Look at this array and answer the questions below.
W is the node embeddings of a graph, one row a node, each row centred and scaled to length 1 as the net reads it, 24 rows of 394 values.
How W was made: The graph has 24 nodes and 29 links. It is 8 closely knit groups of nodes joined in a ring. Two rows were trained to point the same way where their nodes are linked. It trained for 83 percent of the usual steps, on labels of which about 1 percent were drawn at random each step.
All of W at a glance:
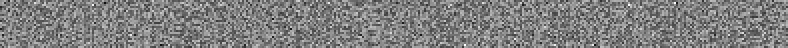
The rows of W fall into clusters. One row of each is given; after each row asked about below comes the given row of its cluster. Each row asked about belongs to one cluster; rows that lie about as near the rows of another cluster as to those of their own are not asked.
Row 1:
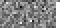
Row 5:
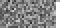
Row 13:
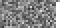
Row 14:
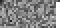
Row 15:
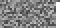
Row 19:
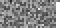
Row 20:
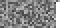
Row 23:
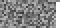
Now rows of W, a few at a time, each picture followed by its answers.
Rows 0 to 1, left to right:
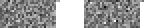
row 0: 5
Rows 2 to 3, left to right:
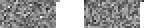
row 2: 13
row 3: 14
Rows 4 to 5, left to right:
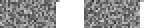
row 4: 20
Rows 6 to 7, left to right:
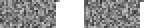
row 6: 1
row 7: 14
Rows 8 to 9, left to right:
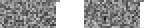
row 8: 19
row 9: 23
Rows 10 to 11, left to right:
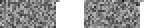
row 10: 20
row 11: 13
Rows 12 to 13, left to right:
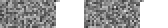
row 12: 5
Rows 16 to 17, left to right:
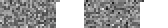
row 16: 19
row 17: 15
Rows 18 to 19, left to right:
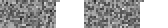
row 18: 23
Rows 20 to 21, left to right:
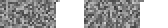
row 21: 1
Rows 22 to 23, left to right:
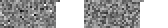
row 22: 15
